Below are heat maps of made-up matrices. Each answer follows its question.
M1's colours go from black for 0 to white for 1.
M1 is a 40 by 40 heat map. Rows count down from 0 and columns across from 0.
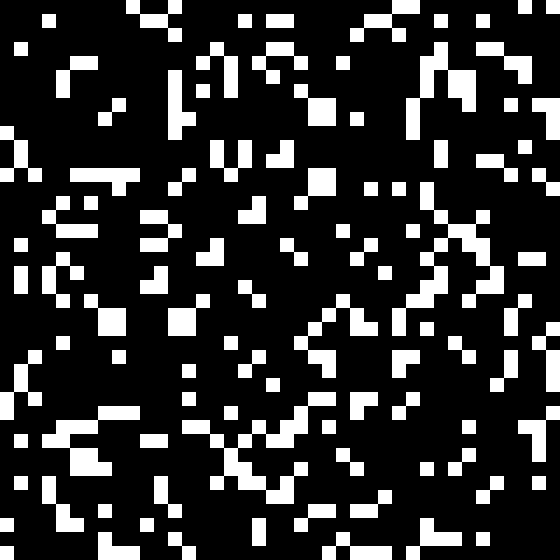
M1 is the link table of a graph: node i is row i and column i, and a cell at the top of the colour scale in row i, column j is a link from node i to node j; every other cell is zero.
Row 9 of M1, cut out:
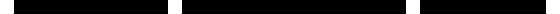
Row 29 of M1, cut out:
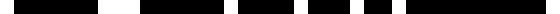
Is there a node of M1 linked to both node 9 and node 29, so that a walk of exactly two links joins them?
yes
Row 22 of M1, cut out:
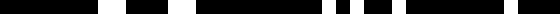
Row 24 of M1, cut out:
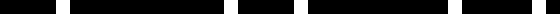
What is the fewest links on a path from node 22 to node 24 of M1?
3
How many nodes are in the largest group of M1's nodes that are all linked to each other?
5
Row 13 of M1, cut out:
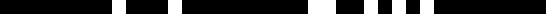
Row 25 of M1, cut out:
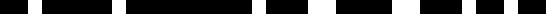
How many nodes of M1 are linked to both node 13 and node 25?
5
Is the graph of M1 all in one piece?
yes
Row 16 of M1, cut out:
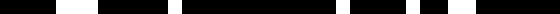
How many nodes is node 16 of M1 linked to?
8
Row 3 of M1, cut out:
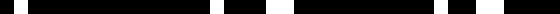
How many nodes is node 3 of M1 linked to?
7
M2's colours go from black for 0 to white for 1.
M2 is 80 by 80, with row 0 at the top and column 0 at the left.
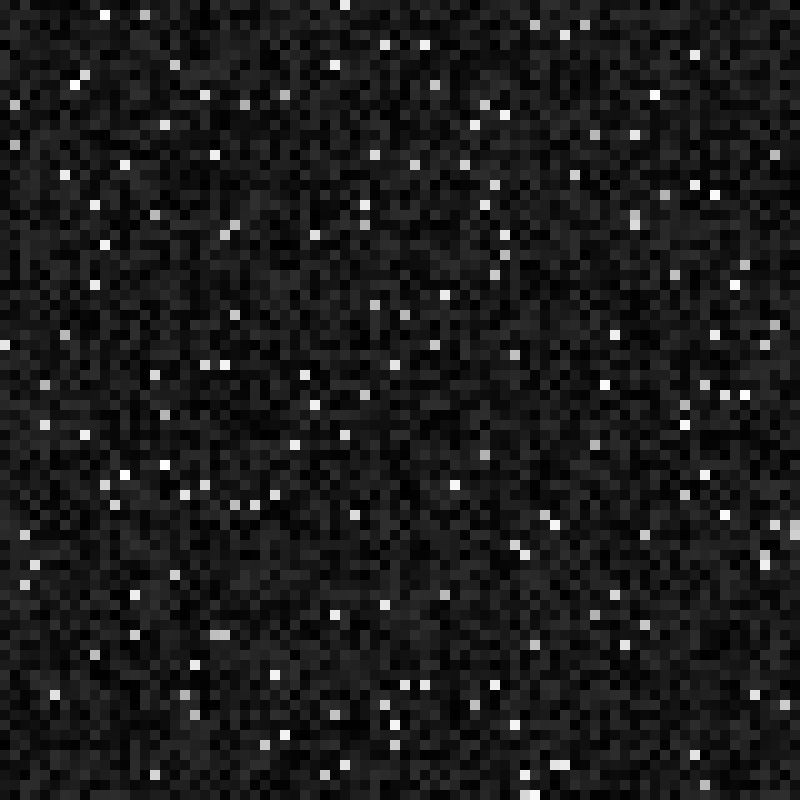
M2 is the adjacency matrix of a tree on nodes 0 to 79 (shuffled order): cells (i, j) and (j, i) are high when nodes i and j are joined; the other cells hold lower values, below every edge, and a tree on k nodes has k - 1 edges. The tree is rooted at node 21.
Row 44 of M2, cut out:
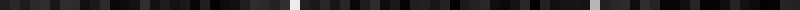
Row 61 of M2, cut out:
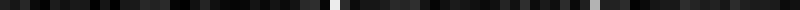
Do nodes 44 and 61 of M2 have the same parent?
yes
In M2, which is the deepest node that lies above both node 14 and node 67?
22
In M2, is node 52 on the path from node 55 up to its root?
yes
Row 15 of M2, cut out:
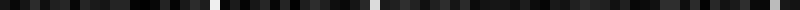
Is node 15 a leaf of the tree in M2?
no
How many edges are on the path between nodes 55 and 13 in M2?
6
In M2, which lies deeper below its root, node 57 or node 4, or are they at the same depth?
the same depth
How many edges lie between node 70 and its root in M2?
10
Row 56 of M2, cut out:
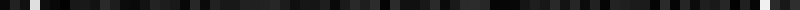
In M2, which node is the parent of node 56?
76
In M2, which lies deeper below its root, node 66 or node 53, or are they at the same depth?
node 66
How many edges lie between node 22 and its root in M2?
2
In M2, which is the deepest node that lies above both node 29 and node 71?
59
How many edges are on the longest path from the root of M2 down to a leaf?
14
